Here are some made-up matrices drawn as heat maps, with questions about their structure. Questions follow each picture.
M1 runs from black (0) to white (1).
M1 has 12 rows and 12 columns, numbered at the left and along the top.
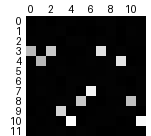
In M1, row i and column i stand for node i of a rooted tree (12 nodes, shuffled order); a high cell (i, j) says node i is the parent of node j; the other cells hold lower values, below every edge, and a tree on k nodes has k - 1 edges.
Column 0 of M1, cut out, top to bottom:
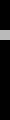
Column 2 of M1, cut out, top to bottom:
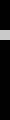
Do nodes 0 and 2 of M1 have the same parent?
yes
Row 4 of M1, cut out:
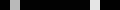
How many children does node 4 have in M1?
2
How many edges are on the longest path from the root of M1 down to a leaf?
6
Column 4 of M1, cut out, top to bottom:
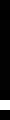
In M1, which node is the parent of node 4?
10
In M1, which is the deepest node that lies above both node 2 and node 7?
3
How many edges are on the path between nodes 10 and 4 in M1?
1
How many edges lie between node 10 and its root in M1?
1
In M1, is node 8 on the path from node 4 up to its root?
yes
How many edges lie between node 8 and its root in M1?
0
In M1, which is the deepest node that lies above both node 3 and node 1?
4
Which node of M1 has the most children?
3
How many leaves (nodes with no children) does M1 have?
6
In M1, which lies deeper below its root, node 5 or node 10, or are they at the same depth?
the same depth
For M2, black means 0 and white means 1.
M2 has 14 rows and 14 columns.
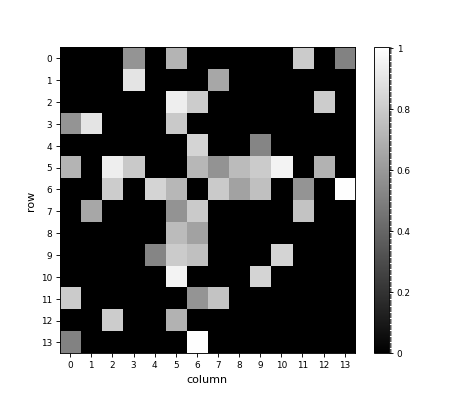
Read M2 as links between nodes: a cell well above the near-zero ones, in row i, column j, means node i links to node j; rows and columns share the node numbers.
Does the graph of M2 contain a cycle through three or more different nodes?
yes
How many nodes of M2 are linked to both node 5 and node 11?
3
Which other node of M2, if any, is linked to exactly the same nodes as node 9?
none
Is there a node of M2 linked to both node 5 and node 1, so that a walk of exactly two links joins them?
yes
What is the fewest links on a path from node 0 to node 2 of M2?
2
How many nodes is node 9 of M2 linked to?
4
